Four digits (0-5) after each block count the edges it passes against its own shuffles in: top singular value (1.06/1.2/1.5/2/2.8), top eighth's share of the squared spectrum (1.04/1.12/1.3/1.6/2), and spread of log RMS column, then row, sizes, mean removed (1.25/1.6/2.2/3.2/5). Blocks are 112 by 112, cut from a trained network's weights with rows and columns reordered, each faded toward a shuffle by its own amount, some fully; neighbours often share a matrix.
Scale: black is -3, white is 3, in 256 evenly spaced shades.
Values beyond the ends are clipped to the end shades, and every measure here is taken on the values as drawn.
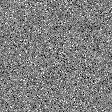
0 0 0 0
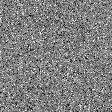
0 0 0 0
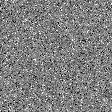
0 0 0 0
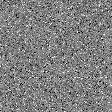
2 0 0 0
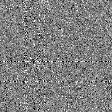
3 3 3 2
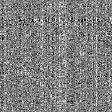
4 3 1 3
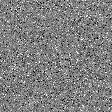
0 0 0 0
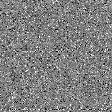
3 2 1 1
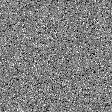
0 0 0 0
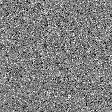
1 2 0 0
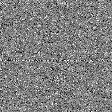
3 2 1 1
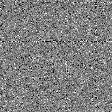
3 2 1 2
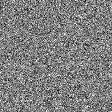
2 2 0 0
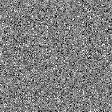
3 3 2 2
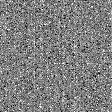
2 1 0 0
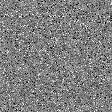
1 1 0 0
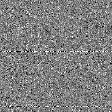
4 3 2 2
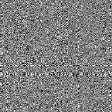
4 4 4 2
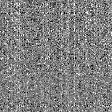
3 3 1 3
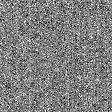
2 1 0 0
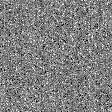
1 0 0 0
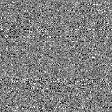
3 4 1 3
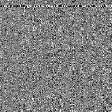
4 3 3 2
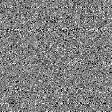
3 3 1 3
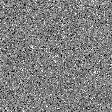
1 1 0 1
